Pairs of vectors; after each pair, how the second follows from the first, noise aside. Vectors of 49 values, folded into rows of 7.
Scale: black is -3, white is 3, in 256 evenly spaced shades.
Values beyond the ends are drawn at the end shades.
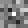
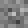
shrunk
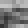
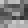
wrapped around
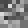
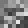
reversed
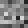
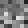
sign-scrambled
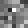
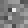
shrunk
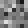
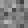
shrunk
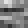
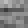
shrunk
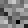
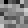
shuffled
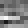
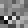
sign-scrambled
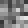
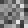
shuffled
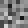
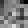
shuffled
